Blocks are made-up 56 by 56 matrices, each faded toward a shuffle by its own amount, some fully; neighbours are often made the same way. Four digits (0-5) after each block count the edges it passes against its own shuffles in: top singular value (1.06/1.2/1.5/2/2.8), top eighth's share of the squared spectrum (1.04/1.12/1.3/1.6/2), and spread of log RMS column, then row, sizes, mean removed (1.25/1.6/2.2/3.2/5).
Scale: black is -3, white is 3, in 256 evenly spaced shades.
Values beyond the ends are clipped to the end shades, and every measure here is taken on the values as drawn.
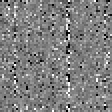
2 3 3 1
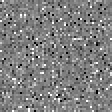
0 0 1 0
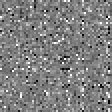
1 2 2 1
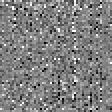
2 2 3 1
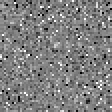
0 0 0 0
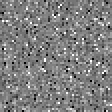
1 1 0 0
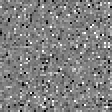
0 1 1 0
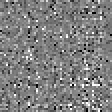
1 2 3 2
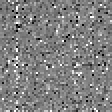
2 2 1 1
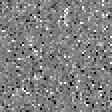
0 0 0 0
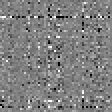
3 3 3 2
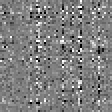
2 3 4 3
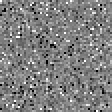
2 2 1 1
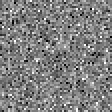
0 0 0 0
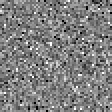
0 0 0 0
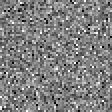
0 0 0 0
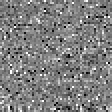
3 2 1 1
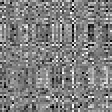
5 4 3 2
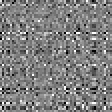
5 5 3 3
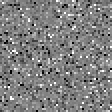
0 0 0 0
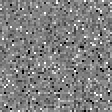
2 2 0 0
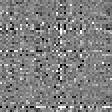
4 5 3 3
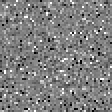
1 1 0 0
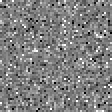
1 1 0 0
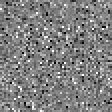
2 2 0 0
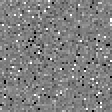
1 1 0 0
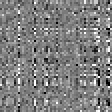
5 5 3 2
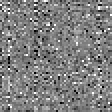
4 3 2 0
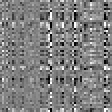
5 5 4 3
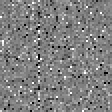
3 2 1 0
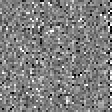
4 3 2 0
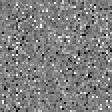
2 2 1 0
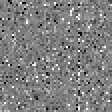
3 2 1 0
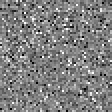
1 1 0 0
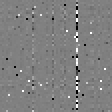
4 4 1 0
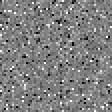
1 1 0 0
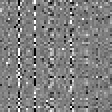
5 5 3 2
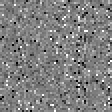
2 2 1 0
